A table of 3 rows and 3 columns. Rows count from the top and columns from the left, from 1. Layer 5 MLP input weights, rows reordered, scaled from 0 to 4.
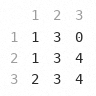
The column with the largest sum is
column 2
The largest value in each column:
2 3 4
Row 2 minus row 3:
-1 0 0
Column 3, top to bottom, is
0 4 4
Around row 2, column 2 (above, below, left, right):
3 3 1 4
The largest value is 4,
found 2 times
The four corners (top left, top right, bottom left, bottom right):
1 0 2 4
